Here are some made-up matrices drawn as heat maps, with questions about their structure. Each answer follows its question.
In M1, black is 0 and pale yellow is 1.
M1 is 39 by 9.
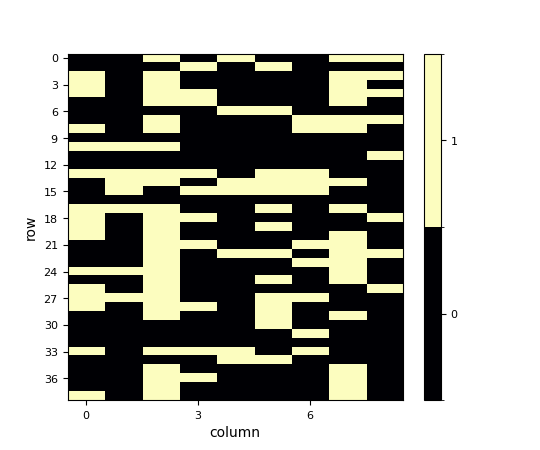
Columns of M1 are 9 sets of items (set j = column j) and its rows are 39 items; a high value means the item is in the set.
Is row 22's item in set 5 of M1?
yes
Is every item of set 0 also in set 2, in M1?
yes
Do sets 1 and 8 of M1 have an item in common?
no
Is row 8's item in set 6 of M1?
yes
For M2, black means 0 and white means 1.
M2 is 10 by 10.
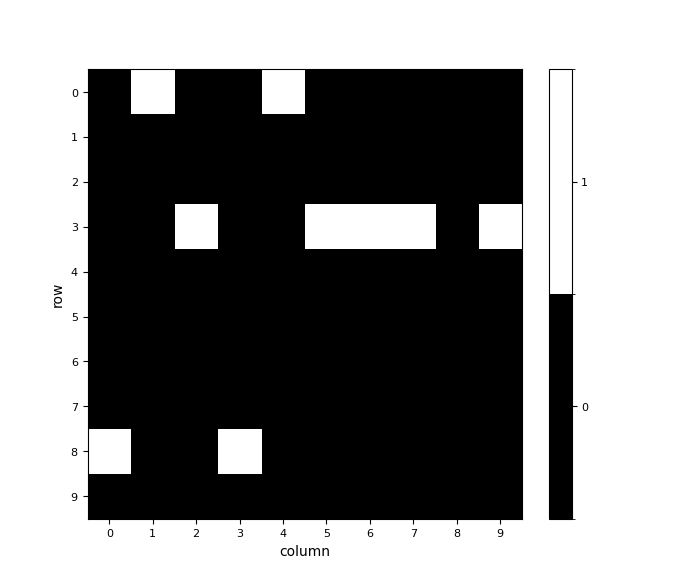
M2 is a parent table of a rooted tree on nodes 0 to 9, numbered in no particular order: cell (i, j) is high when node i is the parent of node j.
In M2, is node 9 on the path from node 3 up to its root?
no
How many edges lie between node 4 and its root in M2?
2
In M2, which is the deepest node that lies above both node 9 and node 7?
3
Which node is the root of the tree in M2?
8
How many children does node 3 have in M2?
5
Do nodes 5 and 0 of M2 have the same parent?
no
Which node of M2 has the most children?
3
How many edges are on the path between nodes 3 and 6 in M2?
1
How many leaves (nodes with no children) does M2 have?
7
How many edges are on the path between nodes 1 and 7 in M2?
4
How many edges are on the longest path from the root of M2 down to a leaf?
2
